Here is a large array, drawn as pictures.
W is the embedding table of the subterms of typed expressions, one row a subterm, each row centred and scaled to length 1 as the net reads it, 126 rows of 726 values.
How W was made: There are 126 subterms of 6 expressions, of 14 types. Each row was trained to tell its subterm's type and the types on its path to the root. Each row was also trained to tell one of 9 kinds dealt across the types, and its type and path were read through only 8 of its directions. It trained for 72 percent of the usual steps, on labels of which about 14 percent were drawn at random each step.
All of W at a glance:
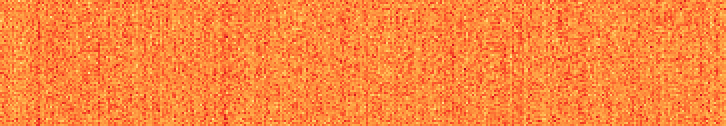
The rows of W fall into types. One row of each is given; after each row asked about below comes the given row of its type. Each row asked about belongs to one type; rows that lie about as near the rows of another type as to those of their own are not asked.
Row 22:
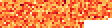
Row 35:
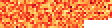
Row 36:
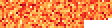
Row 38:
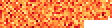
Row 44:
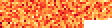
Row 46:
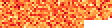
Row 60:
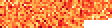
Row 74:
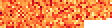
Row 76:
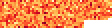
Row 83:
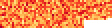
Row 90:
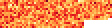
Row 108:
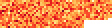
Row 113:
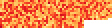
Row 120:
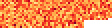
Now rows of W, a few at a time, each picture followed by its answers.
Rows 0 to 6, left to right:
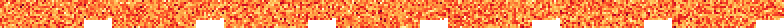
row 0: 76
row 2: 36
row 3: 36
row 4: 90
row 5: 44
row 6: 76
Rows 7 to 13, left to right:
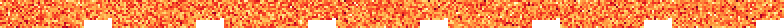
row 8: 83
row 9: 83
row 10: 44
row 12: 108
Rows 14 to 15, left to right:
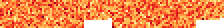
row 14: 46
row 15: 44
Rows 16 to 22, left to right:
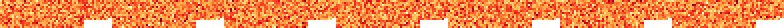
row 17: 120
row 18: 113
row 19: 120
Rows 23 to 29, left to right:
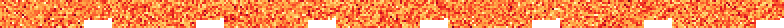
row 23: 36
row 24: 113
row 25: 22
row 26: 36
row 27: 46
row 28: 76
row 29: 120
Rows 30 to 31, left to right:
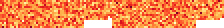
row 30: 83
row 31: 46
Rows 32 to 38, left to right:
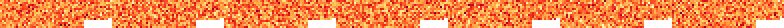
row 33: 113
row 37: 90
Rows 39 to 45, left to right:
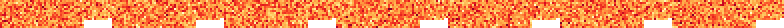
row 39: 74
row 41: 44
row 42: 120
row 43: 22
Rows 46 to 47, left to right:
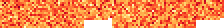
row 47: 120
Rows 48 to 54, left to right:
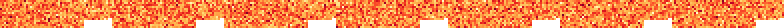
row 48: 38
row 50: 90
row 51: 46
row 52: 108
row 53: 36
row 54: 74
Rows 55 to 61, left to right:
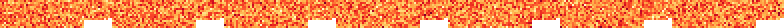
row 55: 38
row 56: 38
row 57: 83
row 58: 108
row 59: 36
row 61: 113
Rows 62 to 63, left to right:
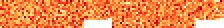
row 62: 83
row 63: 38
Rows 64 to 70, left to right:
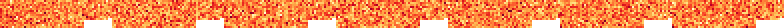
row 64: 90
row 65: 83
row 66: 120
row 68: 74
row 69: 35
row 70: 90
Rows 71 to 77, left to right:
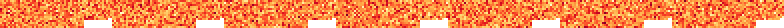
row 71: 90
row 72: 83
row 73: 35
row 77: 113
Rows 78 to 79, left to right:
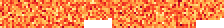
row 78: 83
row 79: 44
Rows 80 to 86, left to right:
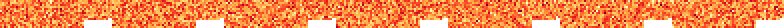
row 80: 35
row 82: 60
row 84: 90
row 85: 76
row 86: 22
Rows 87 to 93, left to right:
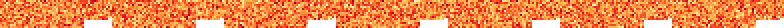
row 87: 60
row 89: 22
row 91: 113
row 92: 35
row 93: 60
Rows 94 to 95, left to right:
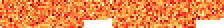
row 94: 90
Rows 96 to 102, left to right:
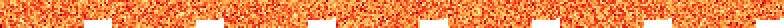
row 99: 76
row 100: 83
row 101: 113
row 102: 108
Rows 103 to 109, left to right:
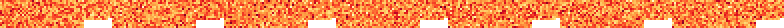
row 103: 74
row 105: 46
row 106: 38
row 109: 113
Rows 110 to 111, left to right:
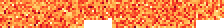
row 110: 60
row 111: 46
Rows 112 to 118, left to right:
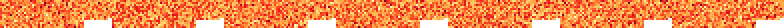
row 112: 44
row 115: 113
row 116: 38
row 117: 120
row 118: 22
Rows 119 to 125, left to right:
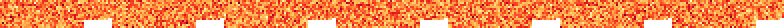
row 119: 90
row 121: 76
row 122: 108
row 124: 120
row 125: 74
